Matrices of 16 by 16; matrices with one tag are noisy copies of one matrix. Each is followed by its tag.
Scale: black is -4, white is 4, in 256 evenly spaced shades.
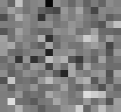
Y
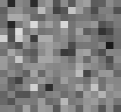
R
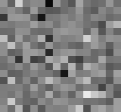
Y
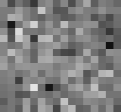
R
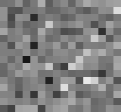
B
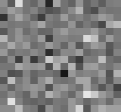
Y
